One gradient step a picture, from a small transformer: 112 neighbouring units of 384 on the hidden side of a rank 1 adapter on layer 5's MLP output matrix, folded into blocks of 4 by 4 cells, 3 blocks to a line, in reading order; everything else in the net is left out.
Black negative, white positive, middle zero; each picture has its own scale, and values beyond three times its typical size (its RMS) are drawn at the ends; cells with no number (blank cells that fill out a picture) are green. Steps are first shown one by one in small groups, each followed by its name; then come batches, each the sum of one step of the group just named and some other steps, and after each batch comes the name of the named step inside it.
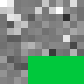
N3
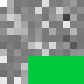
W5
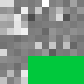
N3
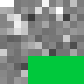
N3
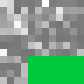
W5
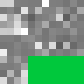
W5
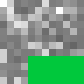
W5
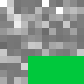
W5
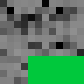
W5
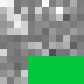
N3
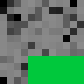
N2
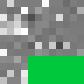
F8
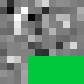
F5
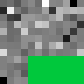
N2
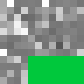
F8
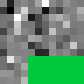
F5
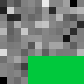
N2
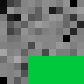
N2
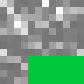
F5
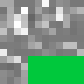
F5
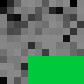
N2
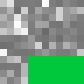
F8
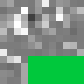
F5
